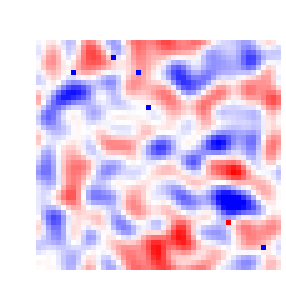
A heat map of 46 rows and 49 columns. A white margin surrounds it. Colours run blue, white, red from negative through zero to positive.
There is no overall slope. On average the colour sits 50% of the way up the scale. The bottom middle is the ninth with the highest average. The texture is blotchy. Six lone cells stand out: one far higher and five far lower than their neighbours.
